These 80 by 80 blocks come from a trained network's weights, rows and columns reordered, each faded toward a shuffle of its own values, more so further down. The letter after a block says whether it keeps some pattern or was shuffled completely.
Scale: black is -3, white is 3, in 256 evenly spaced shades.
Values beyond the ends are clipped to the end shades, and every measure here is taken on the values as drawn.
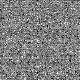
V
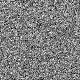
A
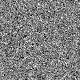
A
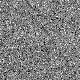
A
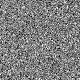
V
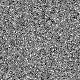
A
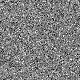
A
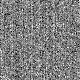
V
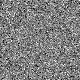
A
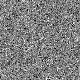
A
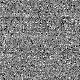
V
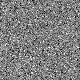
A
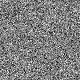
A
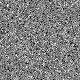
A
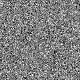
A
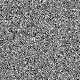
A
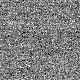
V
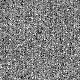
V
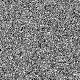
V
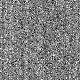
V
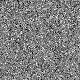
A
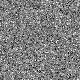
A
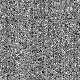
V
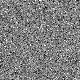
A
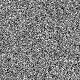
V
